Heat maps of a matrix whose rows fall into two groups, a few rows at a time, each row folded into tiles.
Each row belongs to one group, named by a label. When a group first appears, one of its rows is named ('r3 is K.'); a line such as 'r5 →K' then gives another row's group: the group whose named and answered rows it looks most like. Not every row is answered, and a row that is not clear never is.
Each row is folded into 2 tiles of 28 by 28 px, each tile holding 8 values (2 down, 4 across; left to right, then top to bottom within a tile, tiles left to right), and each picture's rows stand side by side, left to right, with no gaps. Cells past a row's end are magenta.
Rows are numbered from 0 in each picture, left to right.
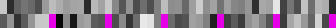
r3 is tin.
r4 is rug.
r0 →rug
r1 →rug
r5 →tin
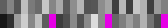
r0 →tin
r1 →rug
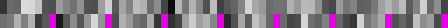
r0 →tin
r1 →rug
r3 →tin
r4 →tin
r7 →tin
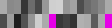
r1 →rug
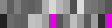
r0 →rug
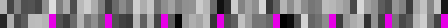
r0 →rug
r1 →tin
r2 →tin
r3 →tin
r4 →tin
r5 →rug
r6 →tin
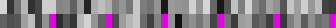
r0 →rug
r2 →tin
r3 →tin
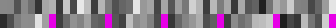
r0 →rug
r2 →tin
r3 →tin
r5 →rug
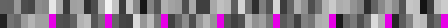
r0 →rug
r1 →rug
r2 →rug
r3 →rug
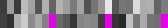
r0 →tin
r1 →rug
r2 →tin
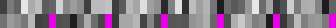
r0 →tin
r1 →rug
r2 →tin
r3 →tin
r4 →tin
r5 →tin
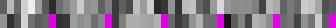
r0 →tin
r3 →rug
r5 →tin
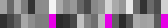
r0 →rug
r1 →rug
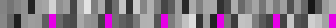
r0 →rug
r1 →tin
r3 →tin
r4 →tin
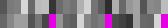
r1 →tin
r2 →rug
